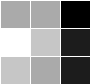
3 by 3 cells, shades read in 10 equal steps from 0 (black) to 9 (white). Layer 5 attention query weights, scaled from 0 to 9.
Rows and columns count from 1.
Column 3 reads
0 1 1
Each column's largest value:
9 7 1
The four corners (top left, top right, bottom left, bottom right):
6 0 7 1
